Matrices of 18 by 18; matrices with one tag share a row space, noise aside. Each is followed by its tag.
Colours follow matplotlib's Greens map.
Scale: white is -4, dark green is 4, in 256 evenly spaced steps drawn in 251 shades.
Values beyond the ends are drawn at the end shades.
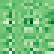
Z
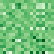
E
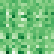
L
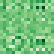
E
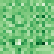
E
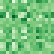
L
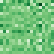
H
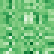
Z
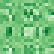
Z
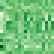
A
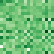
A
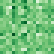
L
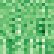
E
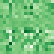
Z
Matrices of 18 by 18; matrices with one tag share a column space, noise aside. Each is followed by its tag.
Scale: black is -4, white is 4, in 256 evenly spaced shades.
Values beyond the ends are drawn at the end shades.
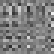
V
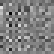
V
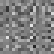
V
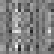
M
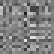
V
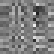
V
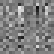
V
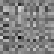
V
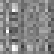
M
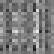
M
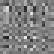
V
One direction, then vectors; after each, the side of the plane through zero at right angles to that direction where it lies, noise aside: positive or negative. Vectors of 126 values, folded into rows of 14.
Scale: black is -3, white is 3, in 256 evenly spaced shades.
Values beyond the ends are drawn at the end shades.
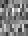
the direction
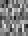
positive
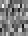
negative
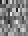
positive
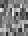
positive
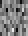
negative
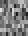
positive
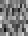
negative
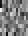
positive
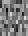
negative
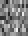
positive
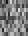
positive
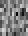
positive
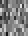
positive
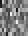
positive
